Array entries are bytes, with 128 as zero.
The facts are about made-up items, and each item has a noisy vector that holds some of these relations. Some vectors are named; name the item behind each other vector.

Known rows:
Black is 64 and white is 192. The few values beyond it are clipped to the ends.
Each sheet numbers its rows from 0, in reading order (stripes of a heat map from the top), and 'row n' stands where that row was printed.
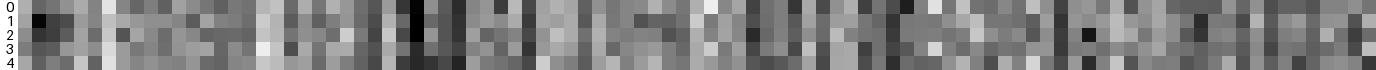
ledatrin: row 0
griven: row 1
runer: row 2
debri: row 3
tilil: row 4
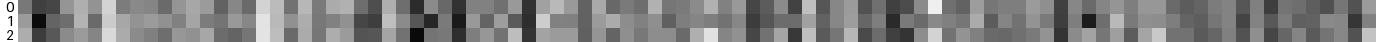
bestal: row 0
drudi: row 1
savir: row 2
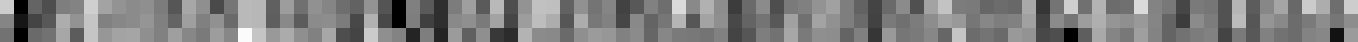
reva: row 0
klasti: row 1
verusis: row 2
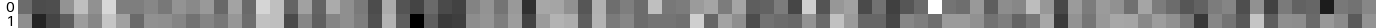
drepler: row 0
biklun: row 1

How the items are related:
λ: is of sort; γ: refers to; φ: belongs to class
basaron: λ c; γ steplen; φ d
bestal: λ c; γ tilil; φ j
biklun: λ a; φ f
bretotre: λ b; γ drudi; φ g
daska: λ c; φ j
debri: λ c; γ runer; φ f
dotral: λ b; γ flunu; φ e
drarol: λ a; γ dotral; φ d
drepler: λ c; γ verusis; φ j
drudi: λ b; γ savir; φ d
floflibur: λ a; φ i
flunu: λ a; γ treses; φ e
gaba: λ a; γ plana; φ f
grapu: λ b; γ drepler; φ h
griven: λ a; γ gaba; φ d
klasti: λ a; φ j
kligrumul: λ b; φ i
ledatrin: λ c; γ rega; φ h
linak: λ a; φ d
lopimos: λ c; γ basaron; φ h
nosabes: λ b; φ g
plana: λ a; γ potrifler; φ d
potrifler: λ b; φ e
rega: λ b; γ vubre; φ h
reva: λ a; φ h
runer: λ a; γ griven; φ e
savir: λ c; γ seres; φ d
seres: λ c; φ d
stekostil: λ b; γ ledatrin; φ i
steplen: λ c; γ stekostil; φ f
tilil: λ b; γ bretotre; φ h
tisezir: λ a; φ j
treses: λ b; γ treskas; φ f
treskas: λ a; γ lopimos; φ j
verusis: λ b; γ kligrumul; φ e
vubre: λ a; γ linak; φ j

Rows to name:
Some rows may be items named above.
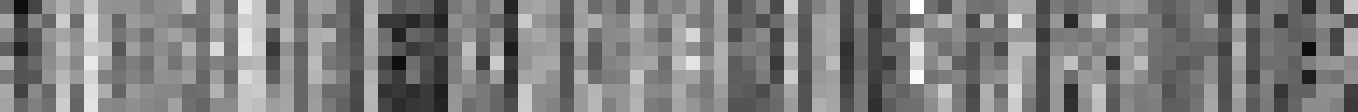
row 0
daska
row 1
rega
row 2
debri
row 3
steplen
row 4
lopimos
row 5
drepler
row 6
rega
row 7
tilil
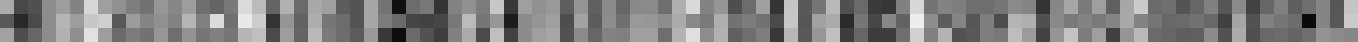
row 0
savir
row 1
steplen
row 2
lopimos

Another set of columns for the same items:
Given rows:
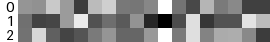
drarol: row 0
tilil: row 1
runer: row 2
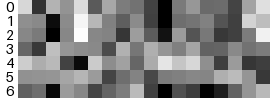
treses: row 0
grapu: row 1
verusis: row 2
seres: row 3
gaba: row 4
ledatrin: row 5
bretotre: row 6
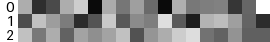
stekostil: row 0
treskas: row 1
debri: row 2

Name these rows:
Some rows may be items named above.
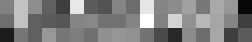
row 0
reva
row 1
runer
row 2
bestal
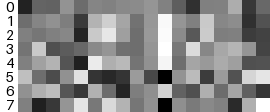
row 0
bestal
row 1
floflibur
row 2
floflibur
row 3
runer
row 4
plana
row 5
rega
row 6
flunu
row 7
kligrumul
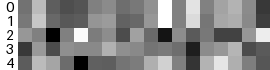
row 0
runer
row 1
runer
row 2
verusis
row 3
daska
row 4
vubre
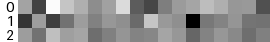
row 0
steplen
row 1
drepler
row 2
basaron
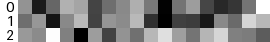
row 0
drudi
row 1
nosabes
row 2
linak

